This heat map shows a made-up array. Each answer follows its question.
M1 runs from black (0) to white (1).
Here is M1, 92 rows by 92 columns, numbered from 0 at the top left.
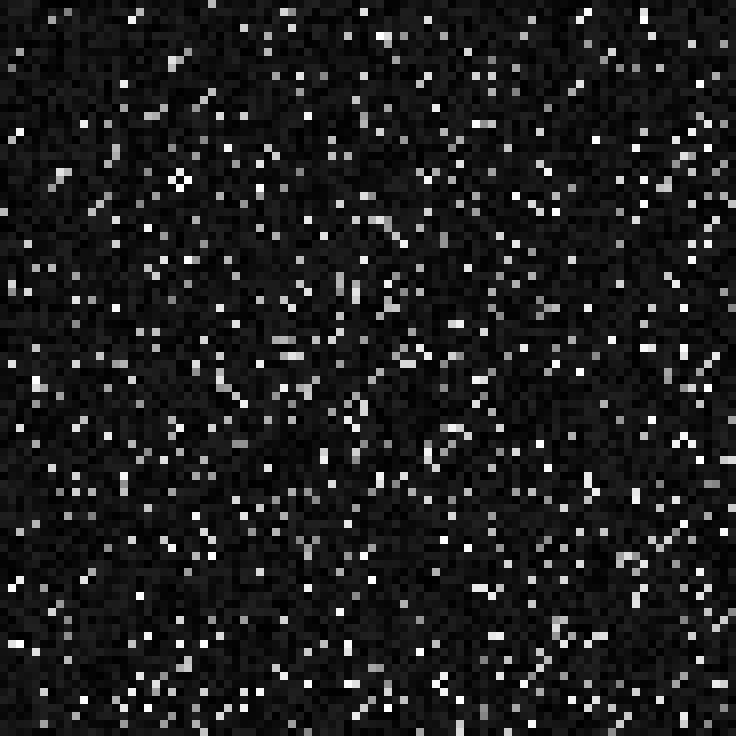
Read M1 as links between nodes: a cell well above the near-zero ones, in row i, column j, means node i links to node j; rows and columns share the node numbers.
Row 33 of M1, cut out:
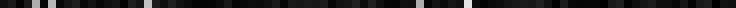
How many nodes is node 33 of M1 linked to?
5
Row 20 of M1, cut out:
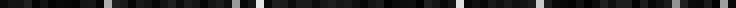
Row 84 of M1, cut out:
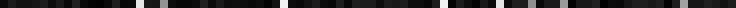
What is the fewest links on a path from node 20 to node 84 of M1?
1
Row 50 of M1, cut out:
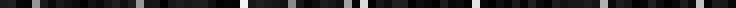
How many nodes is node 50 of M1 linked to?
9
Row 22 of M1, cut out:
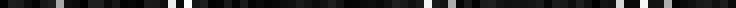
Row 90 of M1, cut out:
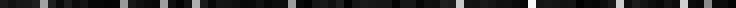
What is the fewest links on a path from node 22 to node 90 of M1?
2
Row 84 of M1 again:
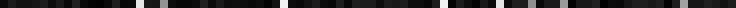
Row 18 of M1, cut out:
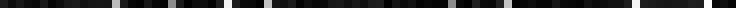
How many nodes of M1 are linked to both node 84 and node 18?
0
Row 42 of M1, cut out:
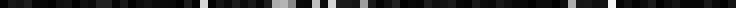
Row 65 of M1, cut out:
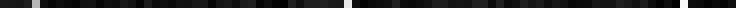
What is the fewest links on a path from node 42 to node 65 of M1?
4
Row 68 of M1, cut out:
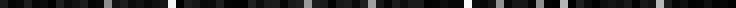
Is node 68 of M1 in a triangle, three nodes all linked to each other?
no
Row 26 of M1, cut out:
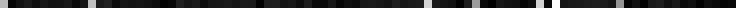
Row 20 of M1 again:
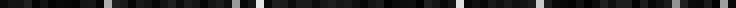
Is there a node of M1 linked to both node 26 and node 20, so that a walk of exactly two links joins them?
yes
